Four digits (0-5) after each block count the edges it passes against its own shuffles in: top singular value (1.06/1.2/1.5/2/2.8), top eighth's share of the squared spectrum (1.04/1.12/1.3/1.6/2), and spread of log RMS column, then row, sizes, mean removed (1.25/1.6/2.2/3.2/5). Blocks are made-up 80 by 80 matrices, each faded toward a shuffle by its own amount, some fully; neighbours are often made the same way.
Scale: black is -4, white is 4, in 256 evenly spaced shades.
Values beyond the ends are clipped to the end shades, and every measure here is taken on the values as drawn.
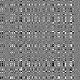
5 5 4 4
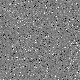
1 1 0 0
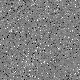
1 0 0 0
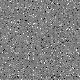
3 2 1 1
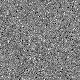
0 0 0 0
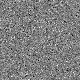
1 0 0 0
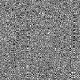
4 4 2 2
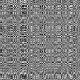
5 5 4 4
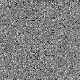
3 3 1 1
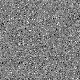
3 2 1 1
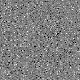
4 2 0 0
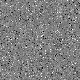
3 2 1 0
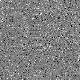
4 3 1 1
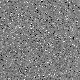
2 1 0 0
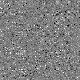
3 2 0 1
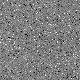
1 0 0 0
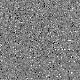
1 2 1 1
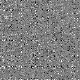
2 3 3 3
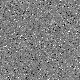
0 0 0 0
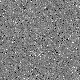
0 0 0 0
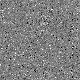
1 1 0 0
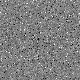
0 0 0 0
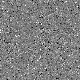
0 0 1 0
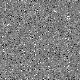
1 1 2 1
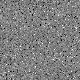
0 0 0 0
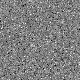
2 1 0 0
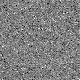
3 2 0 0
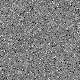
2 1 0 0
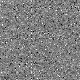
3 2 1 0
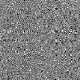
4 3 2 1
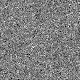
1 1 0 0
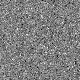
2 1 0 0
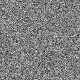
2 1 0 0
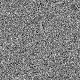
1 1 0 0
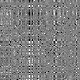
5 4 3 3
